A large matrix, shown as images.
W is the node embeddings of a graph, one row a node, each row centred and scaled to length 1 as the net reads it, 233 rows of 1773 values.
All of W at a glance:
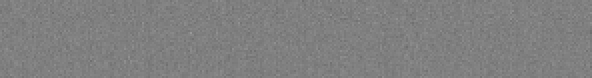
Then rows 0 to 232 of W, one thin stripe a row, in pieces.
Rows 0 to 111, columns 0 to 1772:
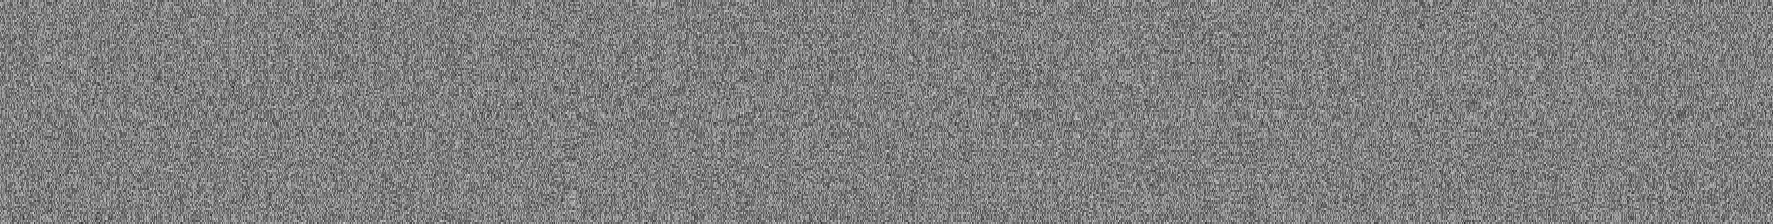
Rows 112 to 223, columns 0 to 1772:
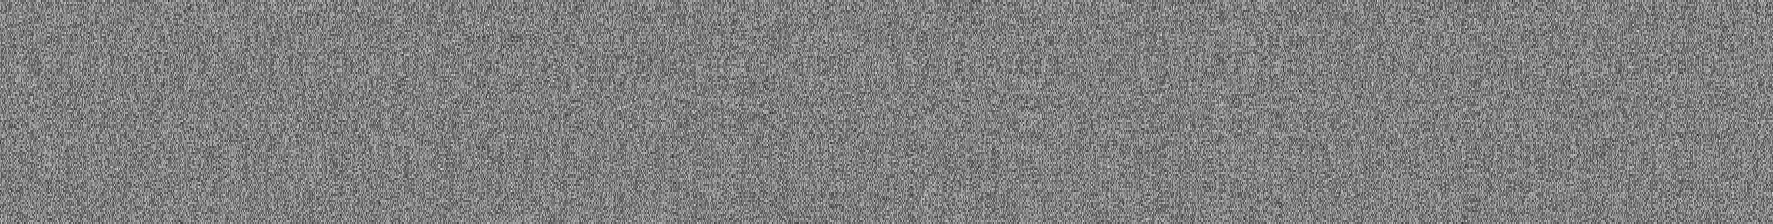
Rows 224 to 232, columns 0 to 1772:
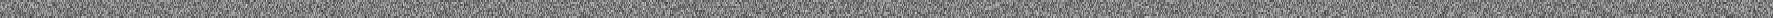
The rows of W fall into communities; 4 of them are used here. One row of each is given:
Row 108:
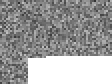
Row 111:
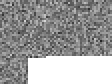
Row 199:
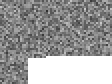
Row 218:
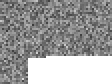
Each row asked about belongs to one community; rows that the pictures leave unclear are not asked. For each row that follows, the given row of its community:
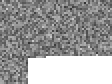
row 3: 111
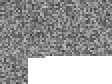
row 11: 108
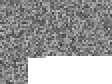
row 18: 108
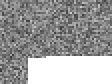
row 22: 111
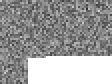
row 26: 108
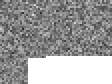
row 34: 218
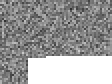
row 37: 111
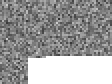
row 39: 111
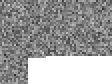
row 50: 111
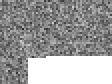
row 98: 108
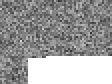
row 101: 108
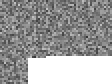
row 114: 108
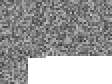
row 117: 108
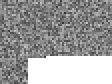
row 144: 199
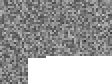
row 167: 199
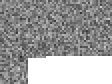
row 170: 111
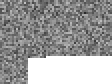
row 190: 218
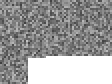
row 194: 199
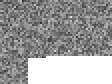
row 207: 218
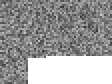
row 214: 108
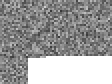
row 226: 111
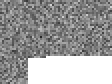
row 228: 218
